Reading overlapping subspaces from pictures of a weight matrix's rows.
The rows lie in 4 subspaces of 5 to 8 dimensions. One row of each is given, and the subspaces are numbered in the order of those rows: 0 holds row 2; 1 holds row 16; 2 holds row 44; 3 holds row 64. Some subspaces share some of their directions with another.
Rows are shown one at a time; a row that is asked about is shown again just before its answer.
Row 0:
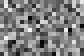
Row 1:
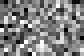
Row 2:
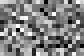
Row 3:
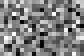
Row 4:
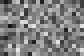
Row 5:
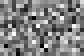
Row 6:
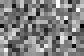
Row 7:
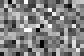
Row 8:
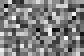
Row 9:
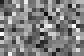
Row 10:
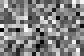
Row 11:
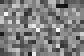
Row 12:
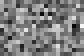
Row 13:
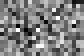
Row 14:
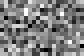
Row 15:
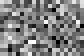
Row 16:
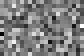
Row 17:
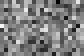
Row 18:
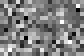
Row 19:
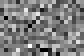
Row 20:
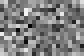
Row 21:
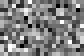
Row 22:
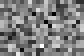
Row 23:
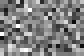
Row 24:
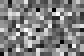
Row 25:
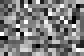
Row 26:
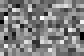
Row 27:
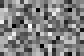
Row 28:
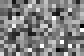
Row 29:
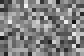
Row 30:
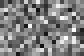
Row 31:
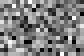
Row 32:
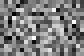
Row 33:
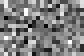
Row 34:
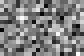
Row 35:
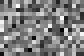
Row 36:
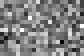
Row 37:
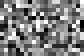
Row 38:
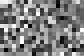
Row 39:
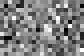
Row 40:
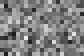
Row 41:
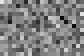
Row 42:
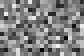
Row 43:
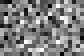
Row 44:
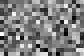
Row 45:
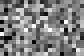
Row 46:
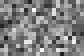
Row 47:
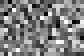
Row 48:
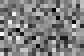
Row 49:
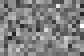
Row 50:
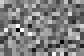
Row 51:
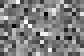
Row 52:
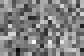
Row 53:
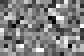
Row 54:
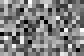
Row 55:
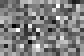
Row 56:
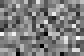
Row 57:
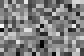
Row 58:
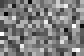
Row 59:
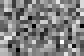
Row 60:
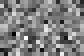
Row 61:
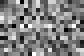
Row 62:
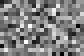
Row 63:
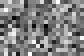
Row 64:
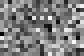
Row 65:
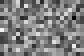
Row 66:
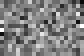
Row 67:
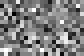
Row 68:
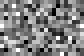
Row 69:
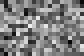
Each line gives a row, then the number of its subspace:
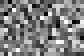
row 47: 3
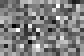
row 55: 1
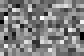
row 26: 3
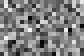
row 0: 1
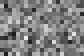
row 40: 2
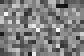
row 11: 3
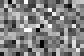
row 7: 1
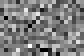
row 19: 2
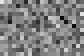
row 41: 3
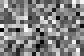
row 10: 1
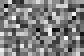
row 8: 3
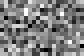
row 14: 2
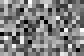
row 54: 0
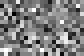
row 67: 2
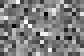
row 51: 3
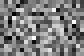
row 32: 3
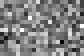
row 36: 0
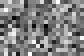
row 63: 1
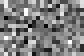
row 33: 2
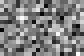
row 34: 1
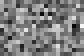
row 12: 1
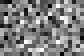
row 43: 3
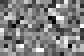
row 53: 3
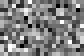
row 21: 2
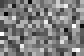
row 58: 0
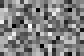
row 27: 3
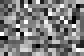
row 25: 1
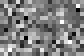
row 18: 2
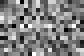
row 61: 3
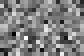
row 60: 2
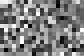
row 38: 0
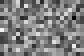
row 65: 1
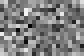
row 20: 2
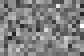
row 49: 3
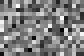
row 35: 1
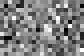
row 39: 3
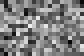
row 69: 2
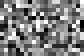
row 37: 3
